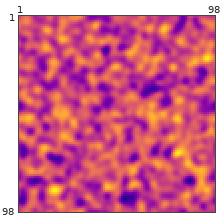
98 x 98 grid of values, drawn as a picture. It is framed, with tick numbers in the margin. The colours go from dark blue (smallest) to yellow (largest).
The values follow a bell shape. No seam splits the table. The halves do not mirror each other. There are no lone odd cells. No overall slope runs across the table. The texture is blotchy. Overall the values sit about 50% of the way up the scale.
